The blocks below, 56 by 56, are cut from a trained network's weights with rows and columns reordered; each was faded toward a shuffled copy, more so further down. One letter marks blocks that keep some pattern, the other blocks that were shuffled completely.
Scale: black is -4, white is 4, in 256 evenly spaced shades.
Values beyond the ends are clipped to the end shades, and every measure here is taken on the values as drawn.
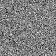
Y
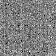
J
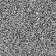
J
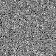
J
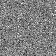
Y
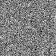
J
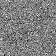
Y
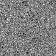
Y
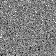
Y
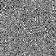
J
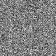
J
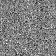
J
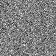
Y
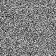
J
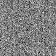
J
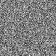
J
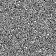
Y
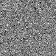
Y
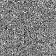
J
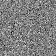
Y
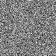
Y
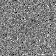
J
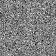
J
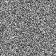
J
